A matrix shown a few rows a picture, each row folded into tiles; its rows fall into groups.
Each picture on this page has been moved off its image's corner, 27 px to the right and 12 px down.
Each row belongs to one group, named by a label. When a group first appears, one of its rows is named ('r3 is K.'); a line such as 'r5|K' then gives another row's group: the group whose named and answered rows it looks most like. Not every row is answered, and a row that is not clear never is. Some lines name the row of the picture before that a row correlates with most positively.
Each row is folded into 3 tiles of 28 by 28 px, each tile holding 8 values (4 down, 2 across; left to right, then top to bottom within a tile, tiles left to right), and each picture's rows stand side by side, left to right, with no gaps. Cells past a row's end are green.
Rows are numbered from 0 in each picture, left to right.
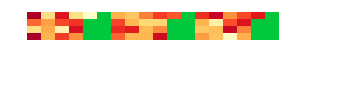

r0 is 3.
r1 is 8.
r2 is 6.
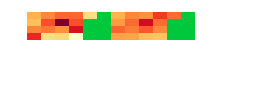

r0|3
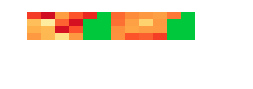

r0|6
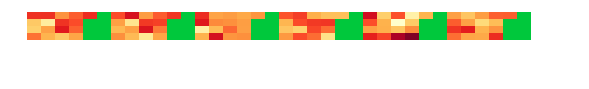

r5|8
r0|6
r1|6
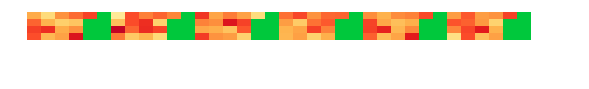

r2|3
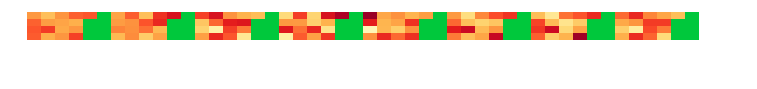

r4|3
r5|8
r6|8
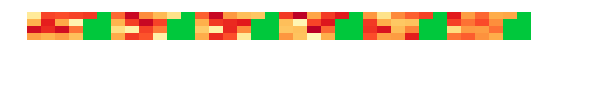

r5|3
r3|6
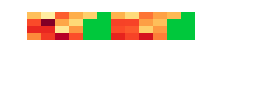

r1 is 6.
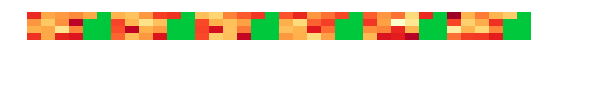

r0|3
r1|8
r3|6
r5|3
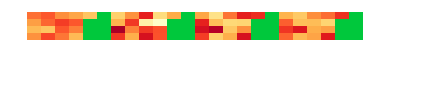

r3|8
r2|8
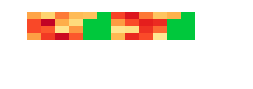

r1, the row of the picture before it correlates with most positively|0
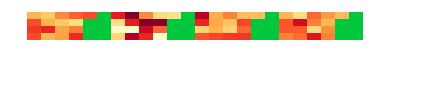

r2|3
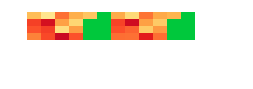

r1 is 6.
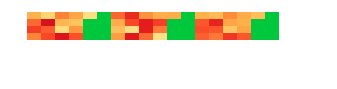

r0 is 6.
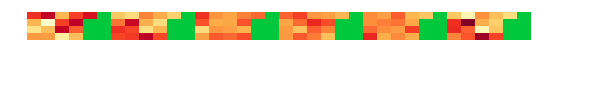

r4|3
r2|3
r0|6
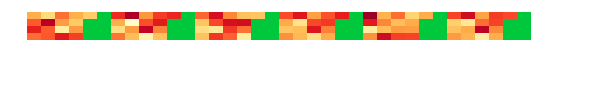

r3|6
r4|3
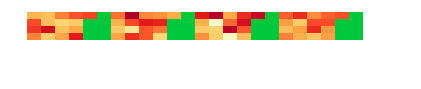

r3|6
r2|6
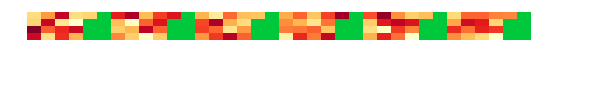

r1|6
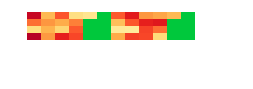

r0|3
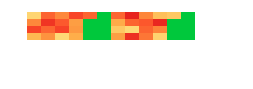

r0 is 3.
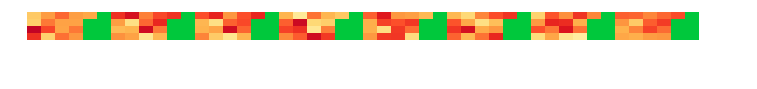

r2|6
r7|6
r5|8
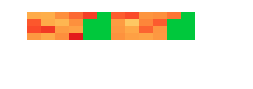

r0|8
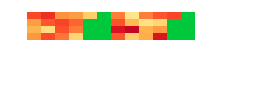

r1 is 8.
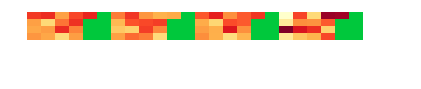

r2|6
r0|6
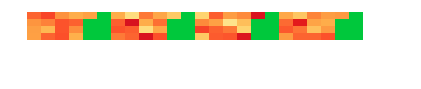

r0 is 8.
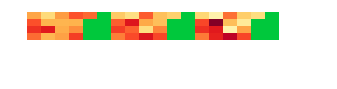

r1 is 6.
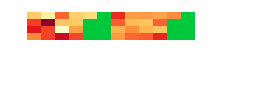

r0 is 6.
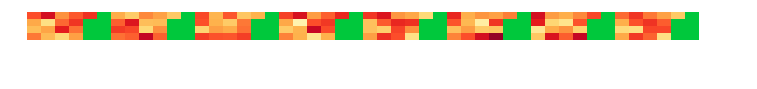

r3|6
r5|3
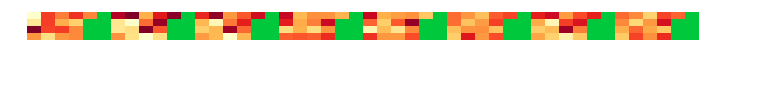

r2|6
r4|3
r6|6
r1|6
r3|3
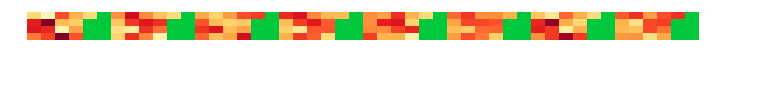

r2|8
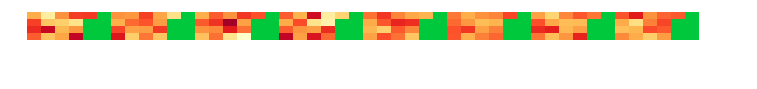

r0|8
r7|6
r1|3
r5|8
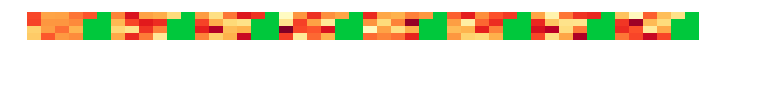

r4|3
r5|6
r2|8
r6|8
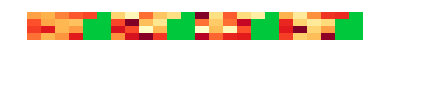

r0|8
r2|3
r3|8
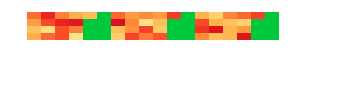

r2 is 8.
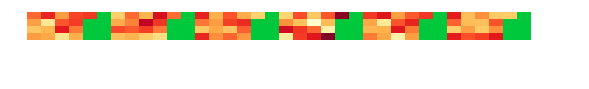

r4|6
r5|3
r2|3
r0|6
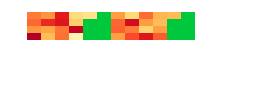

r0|3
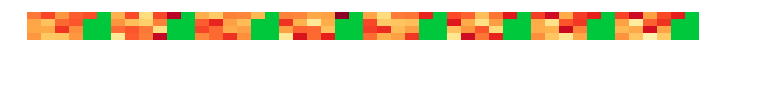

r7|6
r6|6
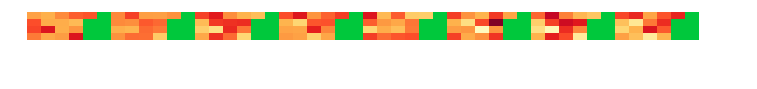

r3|6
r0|8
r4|3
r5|3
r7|6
